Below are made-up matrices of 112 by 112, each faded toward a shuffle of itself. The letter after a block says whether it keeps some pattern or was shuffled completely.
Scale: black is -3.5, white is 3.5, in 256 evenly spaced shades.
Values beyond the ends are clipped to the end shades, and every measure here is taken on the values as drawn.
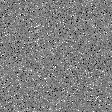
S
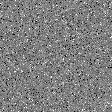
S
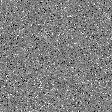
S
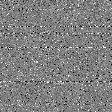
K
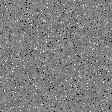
S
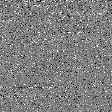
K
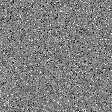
S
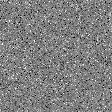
S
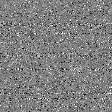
K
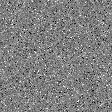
S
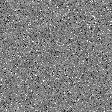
S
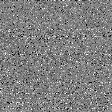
K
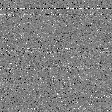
K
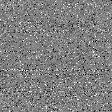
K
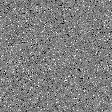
S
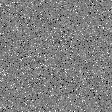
S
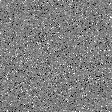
S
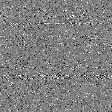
K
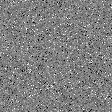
S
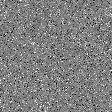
S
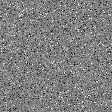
S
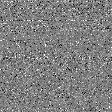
K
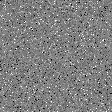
S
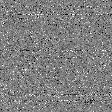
K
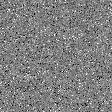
S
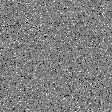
S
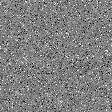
S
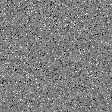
S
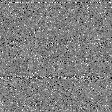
K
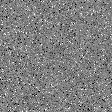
S
